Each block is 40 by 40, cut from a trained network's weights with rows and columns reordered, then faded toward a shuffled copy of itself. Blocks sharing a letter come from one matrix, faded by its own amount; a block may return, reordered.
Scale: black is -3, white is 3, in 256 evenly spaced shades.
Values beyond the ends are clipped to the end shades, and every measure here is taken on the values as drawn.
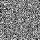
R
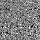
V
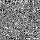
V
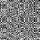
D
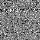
V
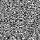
R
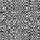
D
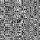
D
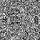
R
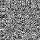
R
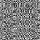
D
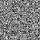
R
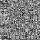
R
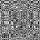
D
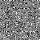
V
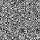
R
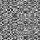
D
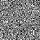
R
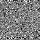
V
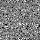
V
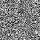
R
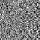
R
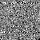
V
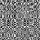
D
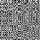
D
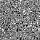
V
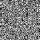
R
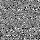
V
